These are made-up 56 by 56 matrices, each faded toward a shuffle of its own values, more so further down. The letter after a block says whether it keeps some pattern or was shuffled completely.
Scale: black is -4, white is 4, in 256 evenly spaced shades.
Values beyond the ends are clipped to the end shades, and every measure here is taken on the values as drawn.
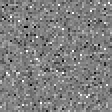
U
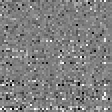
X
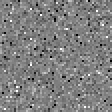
U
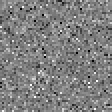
U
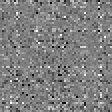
X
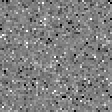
U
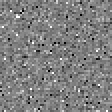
U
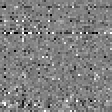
X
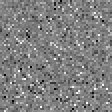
U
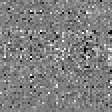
X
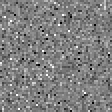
U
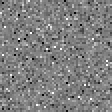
U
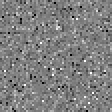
U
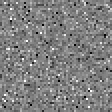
U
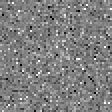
U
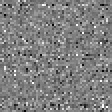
X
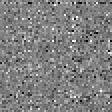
X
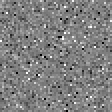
U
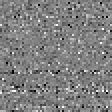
X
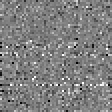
X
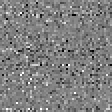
X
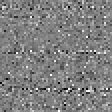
X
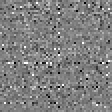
X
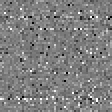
X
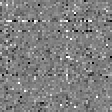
X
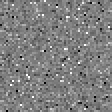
U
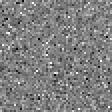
U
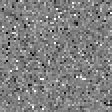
U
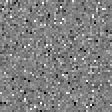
U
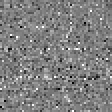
X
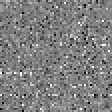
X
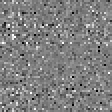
X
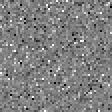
U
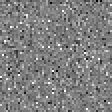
U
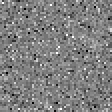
U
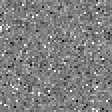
U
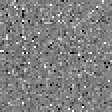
X
